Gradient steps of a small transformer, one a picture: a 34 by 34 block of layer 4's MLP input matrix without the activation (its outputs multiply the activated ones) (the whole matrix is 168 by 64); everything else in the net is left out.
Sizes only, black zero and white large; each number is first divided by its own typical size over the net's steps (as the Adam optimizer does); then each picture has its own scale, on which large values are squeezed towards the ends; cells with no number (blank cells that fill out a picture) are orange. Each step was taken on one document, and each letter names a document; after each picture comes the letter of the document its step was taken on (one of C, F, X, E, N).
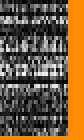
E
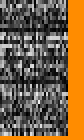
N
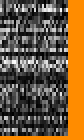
E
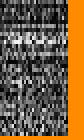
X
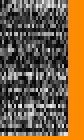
N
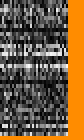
N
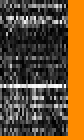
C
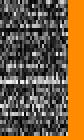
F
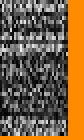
N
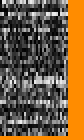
F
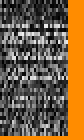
X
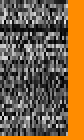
N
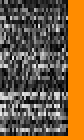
X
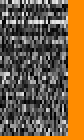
F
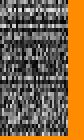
N
